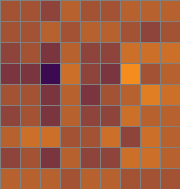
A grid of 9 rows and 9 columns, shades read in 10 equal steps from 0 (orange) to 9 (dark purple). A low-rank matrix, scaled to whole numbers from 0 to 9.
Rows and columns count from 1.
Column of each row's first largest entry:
3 8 3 3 3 3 7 3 4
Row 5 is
4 4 6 3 6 4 3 1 2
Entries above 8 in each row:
0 0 0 1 0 0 0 0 0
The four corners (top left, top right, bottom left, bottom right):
4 3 3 4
